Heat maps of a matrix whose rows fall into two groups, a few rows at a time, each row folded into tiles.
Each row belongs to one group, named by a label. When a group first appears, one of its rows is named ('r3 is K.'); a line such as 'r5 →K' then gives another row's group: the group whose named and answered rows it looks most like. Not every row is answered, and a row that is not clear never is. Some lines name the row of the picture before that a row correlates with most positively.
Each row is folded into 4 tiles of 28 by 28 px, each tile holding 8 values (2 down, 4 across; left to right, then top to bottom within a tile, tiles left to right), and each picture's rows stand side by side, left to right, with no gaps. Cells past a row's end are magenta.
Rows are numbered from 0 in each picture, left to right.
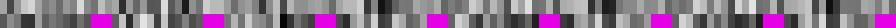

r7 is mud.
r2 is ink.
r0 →ink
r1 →ink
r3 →mud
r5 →mud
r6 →ink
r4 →ink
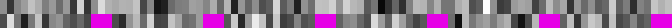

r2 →ink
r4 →mud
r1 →mud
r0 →ink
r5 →ink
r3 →mud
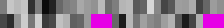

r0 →mud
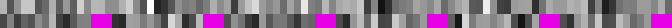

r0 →ink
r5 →mud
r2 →ink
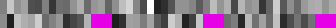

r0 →mud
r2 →ink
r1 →mud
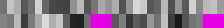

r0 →mud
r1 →ink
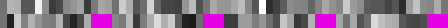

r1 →mud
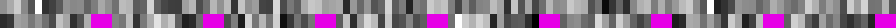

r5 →mud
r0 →mud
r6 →mud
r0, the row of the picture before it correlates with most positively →2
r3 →ink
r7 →ink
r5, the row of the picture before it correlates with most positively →3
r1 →mud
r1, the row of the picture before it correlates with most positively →1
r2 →ink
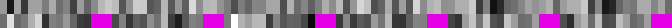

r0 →ink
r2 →ink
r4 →mud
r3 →ink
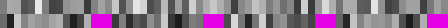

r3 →mud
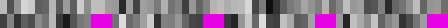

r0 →ink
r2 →mud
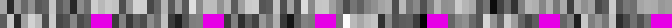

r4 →mud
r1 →ink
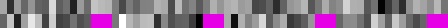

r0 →ink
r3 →mud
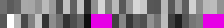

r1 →ink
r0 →ink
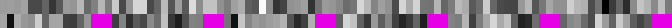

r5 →mud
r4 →mud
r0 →mud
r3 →ink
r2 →mud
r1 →ink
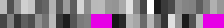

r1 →mud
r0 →ink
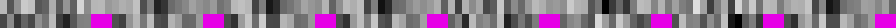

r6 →ink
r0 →ink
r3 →mud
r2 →mud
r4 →ink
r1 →mud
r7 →mud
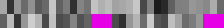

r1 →mud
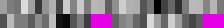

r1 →mud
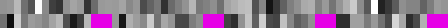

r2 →mud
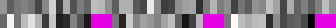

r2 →ink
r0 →ink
